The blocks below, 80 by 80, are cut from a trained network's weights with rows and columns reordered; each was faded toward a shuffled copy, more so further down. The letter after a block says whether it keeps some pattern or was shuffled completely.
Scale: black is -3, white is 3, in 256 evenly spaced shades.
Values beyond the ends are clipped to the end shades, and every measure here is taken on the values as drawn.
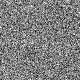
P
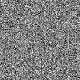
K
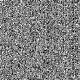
K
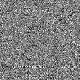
K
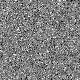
P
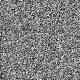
P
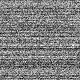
K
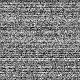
K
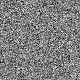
P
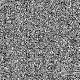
K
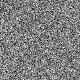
P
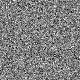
P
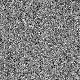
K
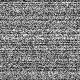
K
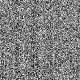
K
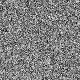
P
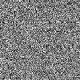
K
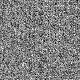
K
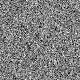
P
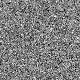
P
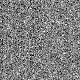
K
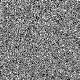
K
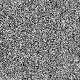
K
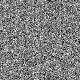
K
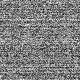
K
